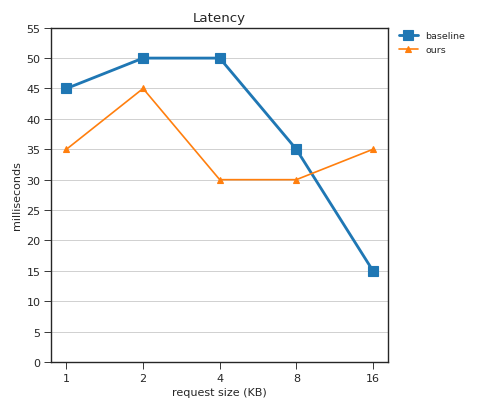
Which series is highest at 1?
baseline
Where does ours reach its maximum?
2
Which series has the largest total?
baseline
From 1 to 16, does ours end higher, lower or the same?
the same
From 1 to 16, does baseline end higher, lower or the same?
lower
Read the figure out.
Title: Latency
x-axis: request size (KB), ticks 1 2 4 8 16
y-axis: milliseconds, ticks 0 5 10 15 20 25 30 35 40 45 50 55
Legend: baseline, ours
Values:
baseline: 45 50 50 35 15
ours: 35 45 30 30 35
